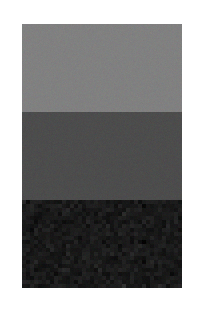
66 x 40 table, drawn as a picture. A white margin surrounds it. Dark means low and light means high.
The table splits into 3 rows of 1 panel. Panel 1,1: middling, flat. Panel 2,1: low, flat. Panel 3,1: very low, fine-grained, faint in contrast.
